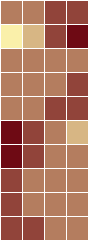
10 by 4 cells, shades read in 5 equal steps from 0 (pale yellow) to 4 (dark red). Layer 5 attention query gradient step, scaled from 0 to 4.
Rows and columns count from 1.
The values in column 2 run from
1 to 3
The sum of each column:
25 22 23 24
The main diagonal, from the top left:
2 1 2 3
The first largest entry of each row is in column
3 4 1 4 3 1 1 1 1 1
